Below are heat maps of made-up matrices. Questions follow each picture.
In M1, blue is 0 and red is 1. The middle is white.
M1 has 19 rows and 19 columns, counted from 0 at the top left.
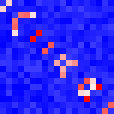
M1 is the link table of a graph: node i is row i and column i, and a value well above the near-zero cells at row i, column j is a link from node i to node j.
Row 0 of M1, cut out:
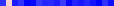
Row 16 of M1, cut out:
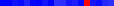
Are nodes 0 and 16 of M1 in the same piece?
no
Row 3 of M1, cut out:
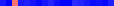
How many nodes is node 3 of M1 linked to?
1
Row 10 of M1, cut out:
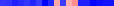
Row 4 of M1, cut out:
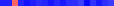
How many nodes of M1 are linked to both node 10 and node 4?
0
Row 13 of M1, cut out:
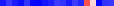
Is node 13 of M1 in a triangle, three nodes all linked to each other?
yes
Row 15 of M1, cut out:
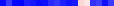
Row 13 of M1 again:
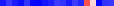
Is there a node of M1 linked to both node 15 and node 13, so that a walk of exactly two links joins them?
yes
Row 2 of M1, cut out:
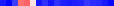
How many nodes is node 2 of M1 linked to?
3
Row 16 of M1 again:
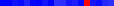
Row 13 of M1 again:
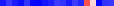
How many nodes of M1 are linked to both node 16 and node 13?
1
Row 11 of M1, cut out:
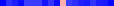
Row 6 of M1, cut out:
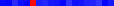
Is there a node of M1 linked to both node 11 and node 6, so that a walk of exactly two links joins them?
no
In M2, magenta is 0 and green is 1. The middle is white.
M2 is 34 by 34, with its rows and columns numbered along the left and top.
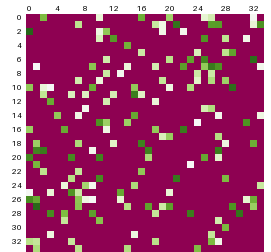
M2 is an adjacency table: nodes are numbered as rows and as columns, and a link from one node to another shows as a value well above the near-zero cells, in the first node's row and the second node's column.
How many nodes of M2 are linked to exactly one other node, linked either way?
2
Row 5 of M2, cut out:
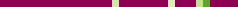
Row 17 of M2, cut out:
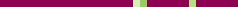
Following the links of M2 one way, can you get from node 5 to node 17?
yes
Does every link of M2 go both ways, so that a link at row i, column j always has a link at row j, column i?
yes
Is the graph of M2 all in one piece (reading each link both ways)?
yes
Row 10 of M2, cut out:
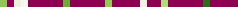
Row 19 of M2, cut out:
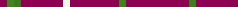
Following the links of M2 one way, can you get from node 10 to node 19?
yes
